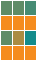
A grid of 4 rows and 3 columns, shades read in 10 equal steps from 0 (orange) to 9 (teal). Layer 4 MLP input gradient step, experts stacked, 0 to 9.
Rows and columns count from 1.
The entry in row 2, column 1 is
0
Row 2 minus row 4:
0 0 0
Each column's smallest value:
0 0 0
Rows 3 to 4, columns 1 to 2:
6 3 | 0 0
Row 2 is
0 0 0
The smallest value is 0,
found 6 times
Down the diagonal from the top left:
6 0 9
